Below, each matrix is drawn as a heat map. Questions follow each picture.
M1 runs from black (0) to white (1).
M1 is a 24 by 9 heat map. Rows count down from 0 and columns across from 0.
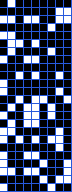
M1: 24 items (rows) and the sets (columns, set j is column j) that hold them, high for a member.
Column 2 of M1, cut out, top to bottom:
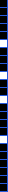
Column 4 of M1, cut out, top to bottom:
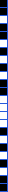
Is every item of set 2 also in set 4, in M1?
yes
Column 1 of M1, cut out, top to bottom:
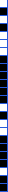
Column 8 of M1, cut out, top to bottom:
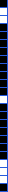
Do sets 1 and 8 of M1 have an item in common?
yes
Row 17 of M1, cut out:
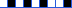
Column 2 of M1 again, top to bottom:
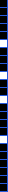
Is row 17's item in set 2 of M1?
yes
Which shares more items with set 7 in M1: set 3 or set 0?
set 0
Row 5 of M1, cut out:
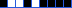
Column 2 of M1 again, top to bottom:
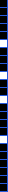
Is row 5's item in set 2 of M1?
yes
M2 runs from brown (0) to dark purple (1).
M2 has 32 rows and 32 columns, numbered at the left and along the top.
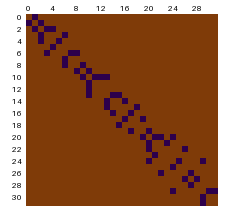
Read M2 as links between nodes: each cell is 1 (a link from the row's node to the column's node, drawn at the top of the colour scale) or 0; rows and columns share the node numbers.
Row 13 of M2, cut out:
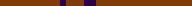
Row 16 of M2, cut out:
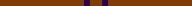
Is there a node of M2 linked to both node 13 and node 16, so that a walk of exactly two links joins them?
yes
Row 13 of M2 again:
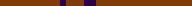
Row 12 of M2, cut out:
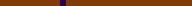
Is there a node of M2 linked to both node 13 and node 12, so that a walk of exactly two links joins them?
yes
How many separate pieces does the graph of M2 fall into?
1
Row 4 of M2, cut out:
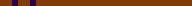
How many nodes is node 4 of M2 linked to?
2
